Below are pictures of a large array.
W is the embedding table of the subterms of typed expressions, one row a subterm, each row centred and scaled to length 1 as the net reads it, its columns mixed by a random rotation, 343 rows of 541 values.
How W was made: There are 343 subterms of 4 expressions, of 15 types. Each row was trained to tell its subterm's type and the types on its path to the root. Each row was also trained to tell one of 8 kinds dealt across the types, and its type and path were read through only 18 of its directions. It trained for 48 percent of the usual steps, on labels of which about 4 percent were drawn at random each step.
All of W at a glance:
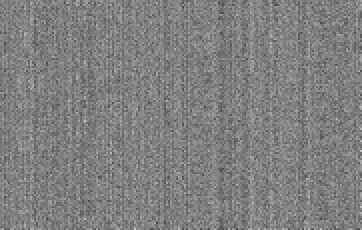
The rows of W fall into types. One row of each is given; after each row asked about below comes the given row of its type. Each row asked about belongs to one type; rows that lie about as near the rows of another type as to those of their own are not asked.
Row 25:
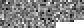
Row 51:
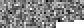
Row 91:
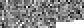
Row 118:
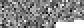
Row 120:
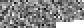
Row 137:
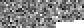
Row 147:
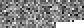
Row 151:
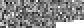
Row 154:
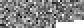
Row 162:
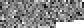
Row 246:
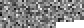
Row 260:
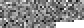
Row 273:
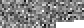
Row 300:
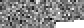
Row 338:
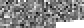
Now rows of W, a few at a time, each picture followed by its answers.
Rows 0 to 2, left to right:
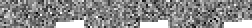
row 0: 338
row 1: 51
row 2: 338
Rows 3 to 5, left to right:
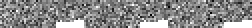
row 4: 300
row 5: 118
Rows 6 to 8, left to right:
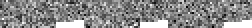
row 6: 91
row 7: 91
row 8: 118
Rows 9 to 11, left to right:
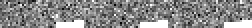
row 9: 246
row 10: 162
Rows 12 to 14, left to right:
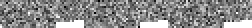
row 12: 51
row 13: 120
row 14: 162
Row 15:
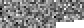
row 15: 246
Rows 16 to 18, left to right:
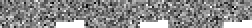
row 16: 51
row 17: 25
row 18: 260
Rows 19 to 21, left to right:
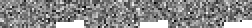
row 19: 91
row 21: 147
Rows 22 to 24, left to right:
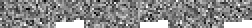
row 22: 118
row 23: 273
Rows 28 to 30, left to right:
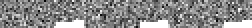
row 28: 118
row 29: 51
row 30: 51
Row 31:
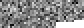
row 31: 300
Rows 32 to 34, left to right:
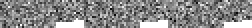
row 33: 246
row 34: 273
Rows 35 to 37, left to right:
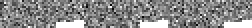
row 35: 246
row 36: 137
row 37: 246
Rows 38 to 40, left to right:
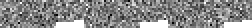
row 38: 162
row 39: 25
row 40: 120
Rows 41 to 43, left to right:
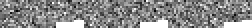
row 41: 137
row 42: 154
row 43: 273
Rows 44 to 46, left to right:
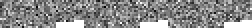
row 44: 147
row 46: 118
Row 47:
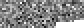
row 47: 338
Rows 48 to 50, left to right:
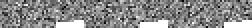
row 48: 154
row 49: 300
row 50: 120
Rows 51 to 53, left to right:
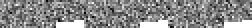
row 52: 246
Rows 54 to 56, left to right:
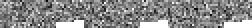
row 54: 162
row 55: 154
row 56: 246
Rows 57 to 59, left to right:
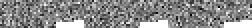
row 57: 246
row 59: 151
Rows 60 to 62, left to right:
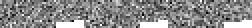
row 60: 25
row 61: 147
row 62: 118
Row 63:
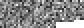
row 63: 162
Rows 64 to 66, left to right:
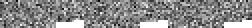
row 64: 273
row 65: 338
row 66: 151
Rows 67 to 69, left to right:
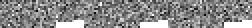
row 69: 147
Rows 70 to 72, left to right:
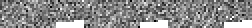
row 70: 338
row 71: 154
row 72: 147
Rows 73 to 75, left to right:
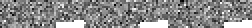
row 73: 273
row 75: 300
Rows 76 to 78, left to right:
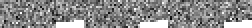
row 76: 91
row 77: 300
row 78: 273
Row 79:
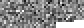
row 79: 51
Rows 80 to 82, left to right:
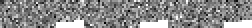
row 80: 300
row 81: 25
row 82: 51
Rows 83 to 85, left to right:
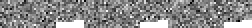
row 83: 25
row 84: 300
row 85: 162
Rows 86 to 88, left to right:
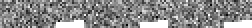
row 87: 120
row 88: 91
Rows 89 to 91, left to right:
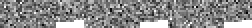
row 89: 154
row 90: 338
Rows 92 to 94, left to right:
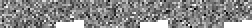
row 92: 246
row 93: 120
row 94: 147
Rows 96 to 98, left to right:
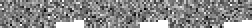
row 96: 120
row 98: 300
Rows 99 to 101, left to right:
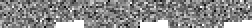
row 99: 338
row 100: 137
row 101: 25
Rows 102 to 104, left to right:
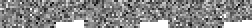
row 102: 162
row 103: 300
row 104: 246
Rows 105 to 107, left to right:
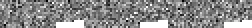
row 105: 260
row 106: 338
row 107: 25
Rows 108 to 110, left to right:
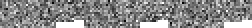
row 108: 147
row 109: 273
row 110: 25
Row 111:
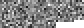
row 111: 147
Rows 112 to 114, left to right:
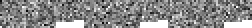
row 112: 273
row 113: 120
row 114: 147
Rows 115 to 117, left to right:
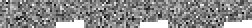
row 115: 338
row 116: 154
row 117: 338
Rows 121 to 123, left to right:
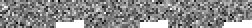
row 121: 260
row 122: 300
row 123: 260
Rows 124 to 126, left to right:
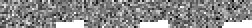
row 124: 154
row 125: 300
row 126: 300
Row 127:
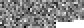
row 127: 137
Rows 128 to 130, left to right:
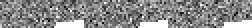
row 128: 338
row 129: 25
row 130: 273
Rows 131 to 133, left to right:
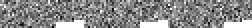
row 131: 260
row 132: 246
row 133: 260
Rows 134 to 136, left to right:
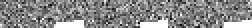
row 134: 162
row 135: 300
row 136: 300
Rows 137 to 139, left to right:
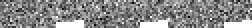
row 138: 300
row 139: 91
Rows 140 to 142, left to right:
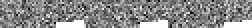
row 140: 51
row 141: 91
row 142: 25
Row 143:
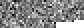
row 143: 25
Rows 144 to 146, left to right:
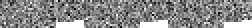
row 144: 51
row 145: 338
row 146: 273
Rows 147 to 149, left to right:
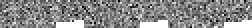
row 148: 260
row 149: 25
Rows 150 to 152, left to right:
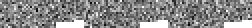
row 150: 147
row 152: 25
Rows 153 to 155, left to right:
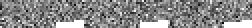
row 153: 338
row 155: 162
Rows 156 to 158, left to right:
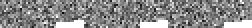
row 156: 51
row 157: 154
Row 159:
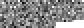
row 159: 162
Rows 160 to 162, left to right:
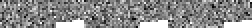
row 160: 154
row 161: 300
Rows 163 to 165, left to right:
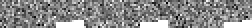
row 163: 137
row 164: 147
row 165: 260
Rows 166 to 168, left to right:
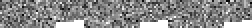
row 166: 300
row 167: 118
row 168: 151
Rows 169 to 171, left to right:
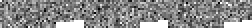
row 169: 338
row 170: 51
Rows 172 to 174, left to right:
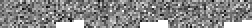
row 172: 118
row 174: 25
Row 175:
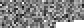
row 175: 51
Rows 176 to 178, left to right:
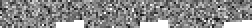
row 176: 273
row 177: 91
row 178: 338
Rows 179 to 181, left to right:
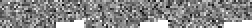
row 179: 246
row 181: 300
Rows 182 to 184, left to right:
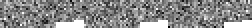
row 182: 162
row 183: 120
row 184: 151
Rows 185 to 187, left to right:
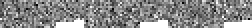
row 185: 300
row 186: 246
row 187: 25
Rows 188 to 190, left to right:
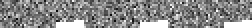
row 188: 300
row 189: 25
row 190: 91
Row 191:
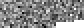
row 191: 151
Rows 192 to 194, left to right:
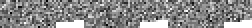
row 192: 120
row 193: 338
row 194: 118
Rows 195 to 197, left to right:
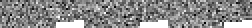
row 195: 120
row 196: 120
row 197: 147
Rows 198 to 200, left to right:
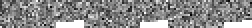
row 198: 273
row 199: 338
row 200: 151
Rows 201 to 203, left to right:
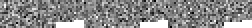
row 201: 154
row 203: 25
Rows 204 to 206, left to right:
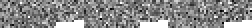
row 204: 246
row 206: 91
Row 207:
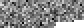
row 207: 260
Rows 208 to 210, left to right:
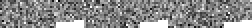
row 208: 246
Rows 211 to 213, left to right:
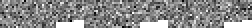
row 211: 154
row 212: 118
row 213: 147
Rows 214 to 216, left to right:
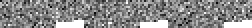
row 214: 137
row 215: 154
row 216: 300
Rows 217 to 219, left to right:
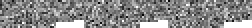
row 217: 151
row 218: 147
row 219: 151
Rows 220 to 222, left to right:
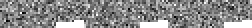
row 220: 147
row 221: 120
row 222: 137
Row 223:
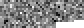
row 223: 91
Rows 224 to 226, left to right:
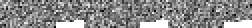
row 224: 154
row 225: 154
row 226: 51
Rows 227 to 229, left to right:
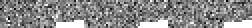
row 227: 246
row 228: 162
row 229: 118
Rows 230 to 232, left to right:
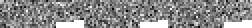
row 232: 260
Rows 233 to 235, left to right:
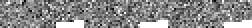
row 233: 147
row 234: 162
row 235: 162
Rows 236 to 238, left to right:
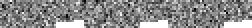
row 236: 273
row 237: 300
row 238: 338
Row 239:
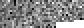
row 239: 120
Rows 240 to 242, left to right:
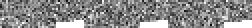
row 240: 91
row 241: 338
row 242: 120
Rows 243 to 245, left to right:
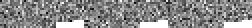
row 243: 154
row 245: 273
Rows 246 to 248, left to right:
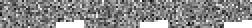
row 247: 51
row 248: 147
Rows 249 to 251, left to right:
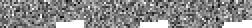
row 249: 137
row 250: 91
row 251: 162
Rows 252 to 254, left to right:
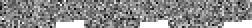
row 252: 246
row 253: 154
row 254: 51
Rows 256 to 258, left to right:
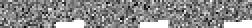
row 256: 118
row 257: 162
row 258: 51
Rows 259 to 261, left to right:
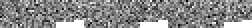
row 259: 120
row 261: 120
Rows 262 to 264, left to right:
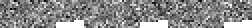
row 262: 25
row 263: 147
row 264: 300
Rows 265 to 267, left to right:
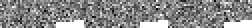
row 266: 246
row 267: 162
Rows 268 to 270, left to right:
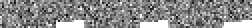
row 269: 260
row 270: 118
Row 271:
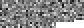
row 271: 151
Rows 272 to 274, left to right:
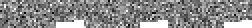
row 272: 154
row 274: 273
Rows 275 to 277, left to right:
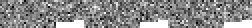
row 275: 25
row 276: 91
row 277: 118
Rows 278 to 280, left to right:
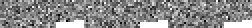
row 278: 118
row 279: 246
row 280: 260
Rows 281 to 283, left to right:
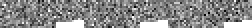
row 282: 338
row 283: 147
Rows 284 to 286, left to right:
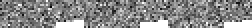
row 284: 151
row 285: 162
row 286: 147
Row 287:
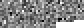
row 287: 51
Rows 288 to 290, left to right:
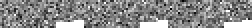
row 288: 51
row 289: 154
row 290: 300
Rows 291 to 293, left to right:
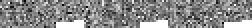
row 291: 246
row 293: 338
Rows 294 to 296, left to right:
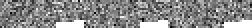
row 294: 162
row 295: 51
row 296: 91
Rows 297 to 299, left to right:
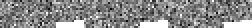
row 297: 162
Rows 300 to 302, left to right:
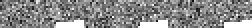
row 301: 246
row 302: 300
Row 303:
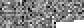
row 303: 246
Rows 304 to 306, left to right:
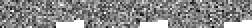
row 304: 137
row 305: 91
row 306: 118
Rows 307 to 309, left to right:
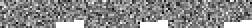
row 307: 260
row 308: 137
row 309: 151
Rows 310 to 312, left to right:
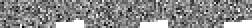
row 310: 118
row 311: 338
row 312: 51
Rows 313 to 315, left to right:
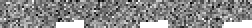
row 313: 147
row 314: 25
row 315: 162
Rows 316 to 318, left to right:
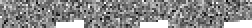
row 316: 91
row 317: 154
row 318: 338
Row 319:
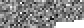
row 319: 162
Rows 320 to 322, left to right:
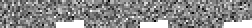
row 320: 120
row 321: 120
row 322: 118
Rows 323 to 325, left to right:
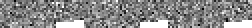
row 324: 147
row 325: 51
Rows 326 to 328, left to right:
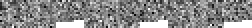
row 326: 273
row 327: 147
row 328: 273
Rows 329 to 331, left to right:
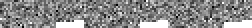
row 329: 147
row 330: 154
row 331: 162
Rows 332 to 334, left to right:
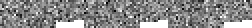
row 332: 51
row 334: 246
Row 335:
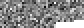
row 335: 162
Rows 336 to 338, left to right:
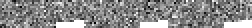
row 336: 154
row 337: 260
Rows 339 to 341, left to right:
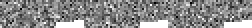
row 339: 51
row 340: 338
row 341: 151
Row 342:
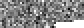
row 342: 162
